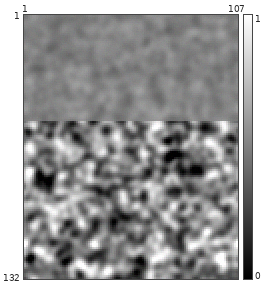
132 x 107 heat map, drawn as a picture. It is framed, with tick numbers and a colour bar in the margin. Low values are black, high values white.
On average the colour sits 50% of the way up the scale. No overall slope runs across the table. The top part is calmer, up to a seam about 40% of the way down. The halves do not mirror each other. The field is mottled with small blotches.
